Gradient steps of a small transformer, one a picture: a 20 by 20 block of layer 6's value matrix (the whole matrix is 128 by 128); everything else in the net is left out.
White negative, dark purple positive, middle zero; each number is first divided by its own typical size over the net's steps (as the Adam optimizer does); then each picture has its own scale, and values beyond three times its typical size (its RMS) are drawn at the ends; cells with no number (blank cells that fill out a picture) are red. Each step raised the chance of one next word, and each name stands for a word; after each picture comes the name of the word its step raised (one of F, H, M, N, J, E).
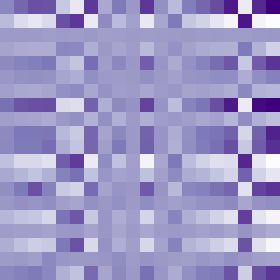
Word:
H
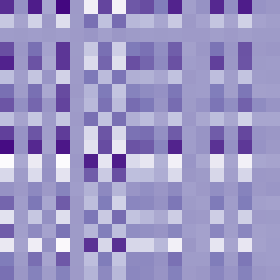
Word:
H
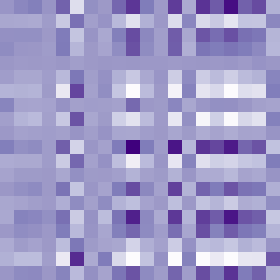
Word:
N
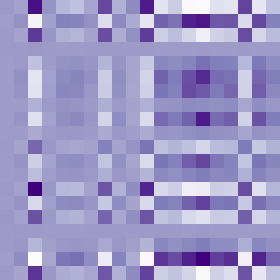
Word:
N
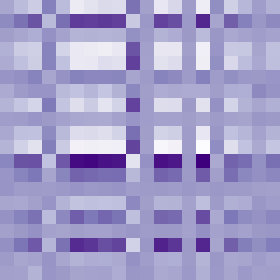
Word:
H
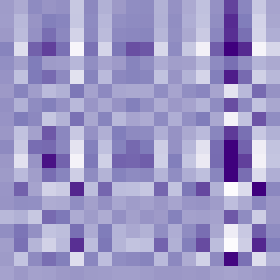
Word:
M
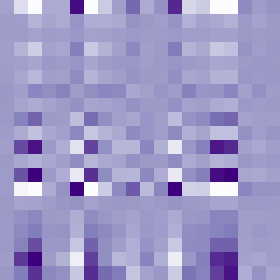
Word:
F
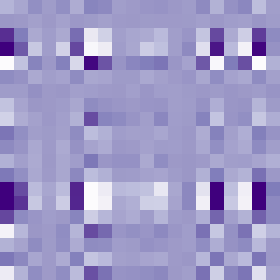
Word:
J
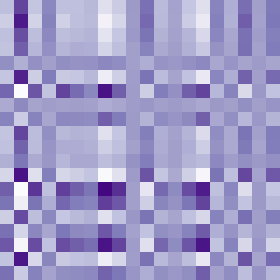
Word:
M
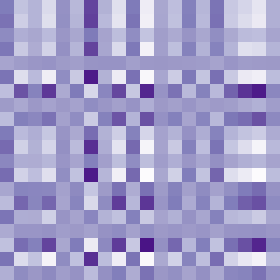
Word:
M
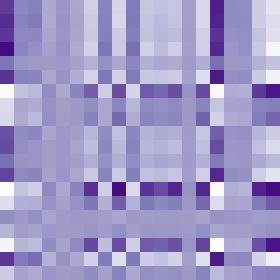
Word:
M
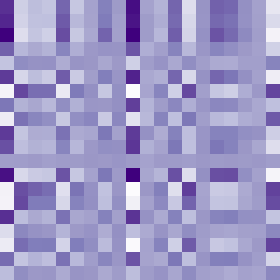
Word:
M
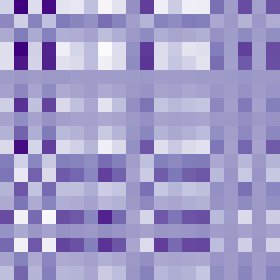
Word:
H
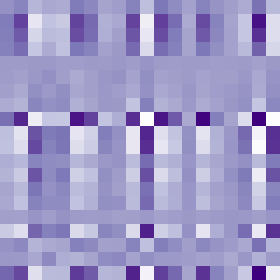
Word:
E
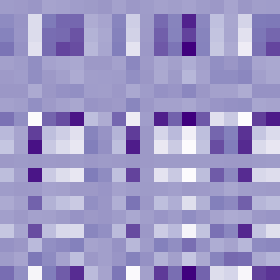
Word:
E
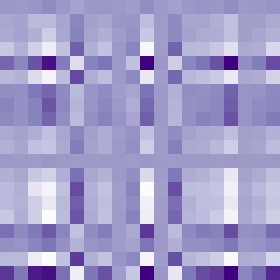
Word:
J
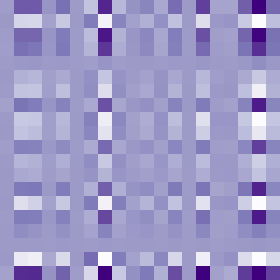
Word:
N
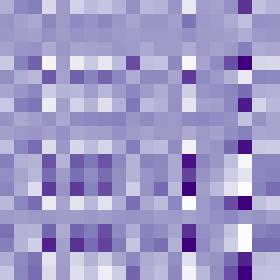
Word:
H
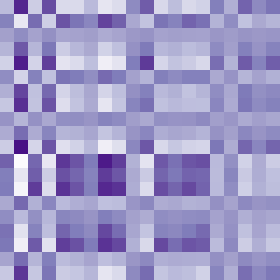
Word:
H
